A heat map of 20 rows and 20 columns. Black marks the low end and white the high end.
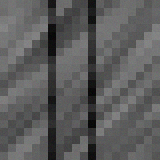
Columns 7 and 12 differ from the columns beside them. There is no overall slope. The values are skewed, with a long tail toward low values.
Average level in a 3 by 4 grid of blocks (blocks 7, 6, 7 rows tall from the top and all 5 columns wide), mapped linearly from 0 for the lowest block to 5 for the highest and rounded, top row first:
5 0 2 4 / 4 2 1 4 / 3 0 1 3
